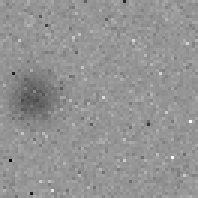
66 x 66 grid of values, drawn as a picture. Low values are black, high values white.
One dip sinks in the middle left. The values are skewed, with a long tail toward low values. No regular stripes run through it. No single row or column stands out from its neighbours. The ninth with the lowest average is the middle left.
